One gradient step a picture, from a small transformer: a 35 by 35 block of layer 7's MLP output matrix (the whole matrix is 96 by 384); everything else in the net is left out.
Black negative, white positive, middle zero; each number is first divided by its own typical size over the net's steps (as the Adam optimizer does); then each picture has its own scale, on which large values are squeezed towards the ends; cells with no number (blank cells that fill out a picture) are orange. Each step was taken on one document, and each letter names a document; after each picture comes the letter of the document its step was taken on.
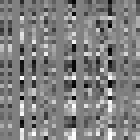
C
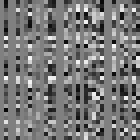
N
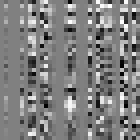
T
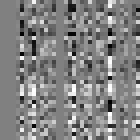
C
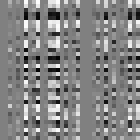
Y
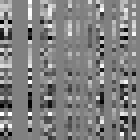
T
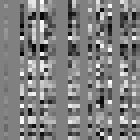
T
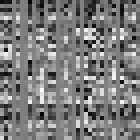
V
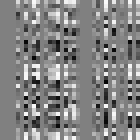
Y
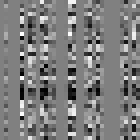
C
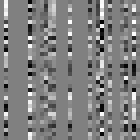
T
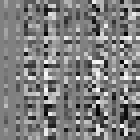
N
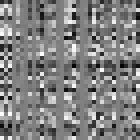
N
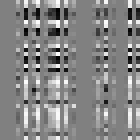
Y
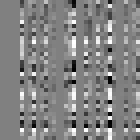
C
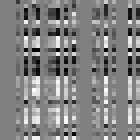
Y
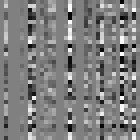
T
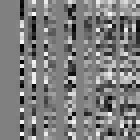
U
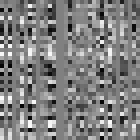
U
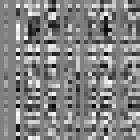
N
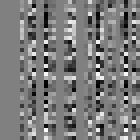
U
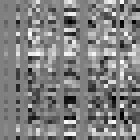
N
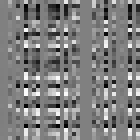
Y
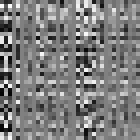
V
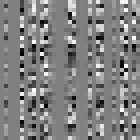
T
